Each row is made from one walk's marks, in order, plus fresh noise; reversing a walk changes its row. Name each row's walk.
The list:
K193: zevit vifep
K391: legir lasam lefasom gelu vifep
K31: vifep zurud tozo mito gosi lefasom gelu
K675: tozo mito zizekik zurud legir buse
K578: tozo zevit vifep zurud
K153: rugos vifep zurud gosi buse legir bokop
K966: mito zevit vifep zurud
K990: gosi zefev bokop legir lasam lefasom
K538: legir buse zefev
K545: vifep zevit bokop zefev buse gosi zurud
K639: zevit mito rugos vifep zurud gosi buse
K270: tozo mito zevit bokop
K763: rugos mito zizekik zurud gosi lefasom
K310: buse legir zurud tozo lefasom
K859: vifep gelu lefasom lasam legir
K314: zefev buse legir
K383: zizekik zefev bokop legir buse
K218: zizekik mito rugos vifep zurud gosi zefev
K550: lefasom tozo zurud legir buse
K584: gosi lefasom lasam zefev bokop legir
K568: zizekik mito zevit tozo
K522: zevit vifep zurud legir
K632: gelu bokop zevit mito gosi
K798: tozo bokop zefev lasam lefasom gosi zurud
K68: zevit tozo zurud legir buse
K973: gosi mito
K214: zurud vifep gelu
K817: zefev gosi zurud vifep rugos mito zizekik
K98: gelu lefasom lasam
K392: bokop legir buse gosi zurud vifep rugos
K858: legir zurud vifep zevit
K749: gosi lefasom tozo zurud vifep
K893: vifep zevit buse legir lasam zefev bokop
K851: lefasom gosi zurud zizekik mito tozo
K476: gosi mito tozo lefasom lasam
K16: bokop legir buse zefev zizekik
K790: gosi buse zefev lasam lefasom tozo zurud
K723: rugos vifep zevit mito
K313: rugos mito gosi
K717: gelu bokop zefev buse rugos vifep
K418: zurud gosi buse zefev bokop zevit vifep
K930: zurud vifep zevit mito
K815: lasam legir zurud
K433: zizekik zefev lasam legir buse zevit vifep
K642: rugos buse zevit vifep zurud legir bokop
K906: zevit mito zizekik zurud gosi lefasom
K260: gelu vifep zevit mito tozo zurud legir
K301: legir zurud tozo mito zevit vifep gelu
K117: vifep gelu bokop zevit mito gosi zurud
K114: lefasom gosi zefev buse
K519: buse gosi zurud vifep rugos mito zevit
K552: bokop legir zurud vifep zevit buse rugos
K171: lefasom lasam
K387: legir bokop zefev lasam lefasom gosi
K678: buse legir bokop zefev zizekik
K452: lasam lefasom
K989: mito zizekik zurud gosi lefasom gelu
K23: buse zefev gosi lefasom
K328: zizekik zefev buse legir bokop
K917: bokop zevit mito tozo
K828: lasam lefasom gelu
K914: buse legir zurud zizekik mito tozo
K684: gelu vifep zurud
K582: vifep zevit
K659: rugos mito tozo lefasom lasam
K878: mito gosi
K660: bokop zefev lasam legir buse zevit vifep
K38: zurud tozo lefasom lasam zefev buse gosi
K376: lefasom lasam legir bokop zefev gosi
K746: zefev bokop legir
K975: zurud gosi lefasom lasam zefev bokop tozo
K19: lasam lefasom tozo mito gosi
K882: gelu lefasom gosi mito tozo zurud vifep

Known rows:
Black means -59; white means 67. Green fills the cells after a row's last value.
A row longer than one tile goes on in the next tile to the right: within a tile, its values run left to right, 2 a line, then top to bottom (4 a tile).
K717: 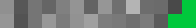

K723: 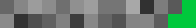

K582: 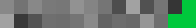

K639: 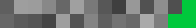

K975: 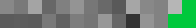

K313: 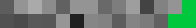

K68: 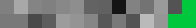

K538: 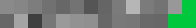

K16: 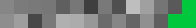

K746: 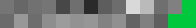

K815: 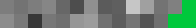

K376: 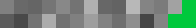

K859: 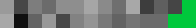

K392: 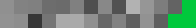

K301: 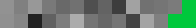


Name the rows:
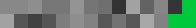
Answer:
K522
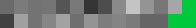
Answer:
K314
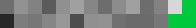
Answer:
K790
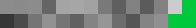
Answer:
K749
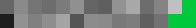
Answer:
K23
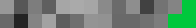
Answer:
K882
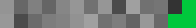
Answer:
K632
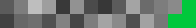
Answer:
K989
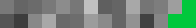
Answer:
K171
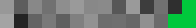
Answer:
K260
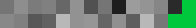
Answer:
K917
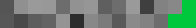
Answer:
K659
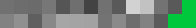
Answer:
K660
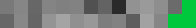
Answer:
K798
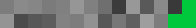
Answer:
K193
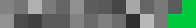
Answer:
K930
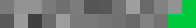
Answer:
K914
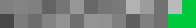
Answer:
K990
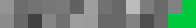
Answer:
K391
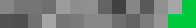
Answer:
K550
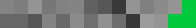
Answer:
K38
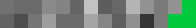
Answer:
K452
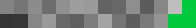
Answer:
K851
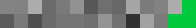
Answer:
K418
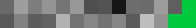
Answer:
K270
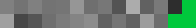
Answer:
K545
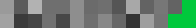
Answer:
K214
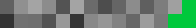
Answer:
K878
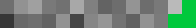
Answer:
K973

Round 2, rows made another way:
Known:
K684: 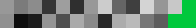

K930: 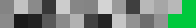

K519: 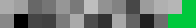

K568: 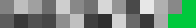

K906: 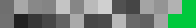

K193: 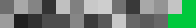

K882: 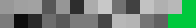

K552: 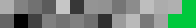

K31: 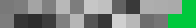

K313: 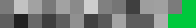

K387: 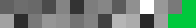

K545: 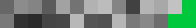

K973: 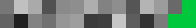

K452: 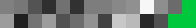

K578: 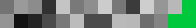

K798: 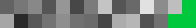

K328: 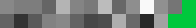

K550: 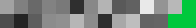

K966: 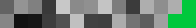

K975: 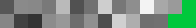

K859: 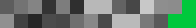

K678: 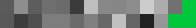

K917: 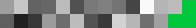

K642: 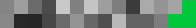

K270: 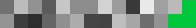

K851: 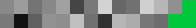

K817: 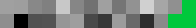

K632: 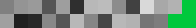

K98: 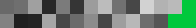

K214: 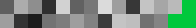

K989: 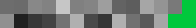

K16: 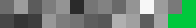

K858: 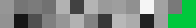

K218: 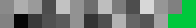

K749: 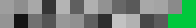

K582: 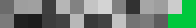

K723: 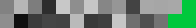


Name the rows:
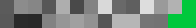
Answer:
K38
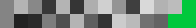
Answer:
K260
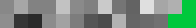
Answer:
K418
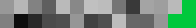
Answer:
K639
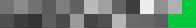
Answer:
K893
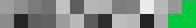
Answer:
K301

